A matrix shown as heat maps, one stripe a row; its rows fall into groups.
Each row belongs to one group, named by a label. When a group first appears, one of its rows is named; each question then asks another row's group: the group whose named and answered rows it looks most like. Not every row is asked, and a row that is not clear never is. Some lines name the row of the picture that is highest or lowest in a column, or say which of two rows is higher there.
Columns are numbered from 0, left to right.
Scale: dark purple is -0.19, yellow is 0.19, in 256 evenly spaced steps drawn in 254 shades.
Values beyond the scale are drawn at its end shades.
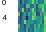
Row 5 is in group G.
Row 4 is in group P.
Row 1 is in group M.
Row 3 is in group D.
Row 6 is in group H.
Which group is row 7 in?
H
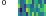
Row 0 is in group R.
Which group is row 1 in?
H
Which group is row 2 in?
M
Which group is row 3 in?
P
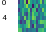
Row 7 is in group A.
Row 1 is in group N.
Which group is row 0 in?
G
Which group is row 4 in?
D
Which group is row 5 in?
M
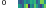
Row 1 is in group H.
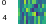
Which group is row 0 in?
D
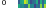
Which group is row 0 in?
N
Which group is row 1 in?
G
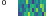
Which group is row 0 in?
N
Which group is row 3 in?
G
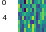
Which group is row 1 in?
D
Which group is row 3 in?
M
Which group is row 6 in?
D
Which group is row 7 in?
D
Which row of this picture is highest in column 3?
7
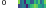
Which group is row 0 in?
H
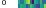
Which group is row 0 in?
N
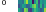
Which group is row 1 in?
P
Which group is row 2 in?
H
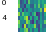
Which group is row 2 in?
G
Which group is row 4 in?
N
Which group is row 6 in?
D
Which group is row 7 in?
N
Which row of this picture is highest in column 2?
3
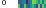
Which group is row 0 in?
P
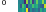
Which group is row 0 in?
R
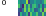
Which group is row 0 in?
H
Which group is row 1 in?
D
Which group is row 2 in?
G
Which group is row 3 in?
R
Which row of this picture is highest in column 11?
2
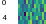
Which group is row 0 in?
R
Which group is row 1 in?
H
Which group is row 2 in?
H
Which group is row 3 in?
R
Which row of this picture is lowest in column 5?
4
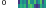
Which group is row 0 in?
G
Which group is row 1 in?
G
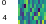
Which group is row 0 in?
N
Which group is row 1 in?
R
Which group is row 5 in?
A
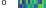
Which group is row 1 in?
M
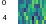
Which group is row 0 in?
P
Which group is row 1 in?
G
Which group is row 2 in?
M
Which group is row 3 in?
A
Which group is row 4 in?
N
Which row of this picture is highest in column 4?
4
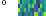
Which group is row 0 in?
D
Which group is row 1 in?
G
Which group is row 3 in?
H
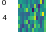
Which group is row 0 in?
G
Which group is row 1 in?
D
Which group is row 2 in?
N
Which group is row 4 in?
D
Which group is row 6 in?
H
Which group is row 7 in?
P
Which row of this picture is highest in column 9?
2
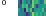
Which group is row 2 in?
R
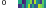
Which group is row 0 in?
R
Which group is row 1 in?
M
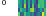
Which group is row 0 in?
A
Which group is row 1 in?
A
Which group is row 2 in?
G
